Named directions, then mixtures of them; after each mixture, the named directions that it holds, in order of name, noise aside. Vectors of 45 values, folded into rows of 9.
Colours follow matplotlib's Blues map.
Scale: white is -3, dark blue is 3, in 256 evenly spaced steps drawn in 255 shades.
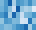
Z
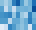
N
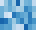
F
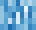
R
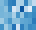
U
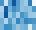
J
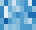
F, J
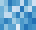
F, U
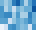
N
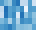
J, R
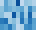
F, R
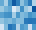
J, N, U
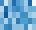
J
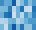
F, N, U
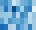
N, U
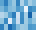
R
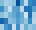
F, N, U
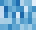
J, R
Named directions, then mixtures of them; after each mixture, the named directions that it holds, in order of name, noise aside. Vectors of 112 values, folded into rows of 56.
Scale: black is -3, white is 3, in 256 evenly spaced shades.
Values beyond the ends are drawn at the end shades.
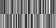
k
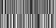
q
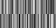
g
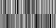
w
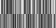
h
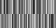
g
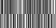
h, q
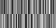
k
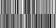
h, w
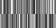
g, w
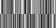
g, h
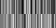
h, w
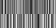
q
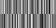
k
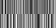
q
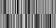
k, w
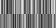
h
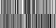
h, w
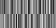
k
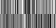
h, w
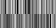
g, w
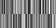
h, k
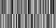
g, k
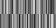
g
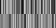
h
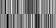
q, w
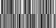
g, h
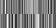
q, w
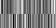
h, q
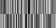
k, w
